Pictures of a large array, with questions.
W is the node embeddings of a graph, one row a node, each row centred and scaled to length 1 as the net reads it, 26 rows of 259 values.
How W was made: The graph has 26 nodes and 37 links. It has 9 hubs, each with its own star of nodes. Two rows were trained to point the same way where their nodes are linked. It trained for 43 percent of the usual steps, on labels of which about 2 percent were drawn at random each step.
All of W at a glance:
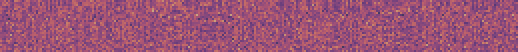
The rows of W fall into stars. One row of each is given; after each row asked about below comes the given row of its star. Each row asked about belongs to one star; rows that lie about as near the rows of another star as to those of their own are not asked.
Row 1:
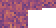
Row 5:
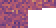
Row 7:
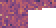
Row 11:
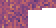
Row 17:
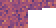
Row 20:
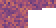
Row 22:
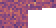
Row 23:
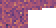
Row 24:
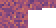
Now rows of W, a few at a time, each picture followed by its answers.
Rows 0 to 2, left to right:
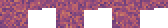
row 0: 24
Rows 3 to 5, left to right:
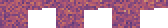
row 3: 5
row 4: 5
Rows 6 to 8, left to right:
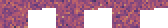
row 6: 20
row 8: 7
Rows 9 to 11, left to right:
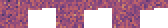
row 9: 22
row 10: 23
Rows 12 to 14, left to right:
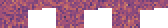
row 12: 7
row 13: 17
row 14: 11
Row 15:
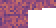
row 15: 7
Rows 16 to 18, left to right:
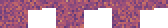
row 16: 23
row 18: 1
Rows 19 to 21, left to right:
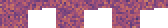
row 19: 11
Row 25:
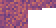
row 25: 22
